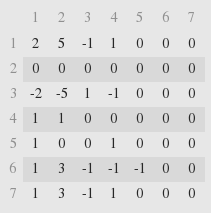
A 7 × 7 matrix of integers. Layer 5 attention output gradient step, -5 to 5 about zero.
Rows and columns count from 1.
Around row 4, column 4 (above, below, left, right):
-1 1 0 0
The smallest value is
-5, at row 3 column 2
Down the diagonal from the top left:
2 0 1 0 0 0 0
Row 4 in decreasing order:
1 1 0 0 0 0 0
